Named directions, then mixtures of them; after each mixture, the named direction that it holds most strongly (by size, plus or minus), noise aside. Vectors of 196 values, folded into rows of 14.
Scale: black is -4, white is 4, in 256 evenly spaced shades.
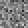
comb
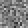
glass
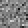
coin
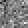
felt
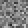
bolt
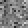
felt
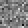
coin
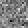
coin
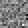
coin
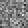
comb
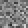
bolt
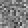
glass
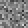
comb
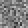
glass
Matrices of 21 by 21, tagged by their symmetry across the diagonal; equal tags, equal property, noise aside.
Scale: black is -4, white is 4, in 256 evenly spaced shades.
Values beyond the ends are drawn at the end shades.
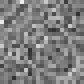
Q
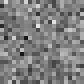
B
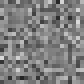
B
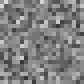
Q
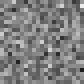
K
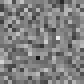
B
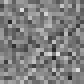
B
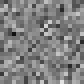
K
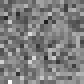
K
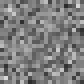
Q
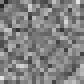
Q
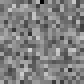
K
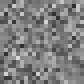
B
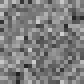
Q
